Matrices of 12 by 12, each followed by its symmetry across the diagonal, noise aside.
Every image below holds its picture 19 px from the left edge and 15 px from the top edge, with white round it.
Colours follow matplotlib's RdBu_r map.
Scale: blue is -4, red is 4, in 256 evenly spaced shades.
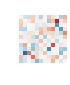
antisymmetric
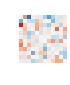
antisymmetric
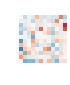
neither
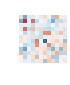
symmetric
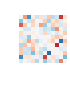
antisymmetric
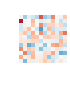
neither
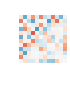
antisymmetric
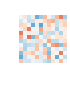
antisymmetric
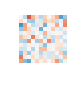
antisymmetric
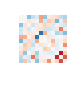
symmetric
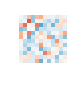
symmetric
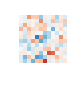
neither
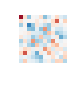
symmetric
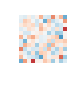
symmetric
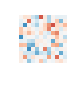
antisymmetric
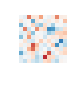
antisymmetric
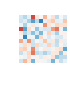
symmetric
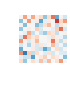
antisymmetric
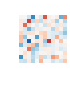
neither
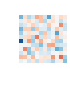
neither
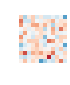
neither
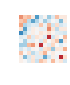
symmetric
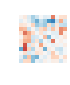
antisymmetric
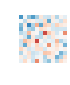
symmetric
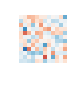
neither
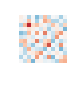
symmetric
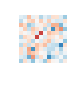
symmetric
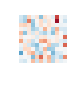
neither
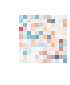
neither
